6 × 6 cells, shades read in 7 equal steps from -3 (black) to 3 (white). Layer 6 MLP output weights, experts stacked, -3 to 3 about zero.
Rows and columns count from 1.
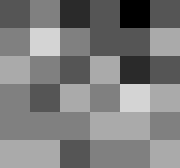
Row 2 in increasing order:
-1 -1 0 0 1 2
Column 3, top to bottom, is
-2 0 -1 1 0 -1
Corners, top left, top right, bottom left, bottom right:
-1 -1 1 1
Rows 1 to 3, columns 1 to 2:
-1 0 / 0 2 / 1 0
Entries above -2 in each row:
4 6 5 6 6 6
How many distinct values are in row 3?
4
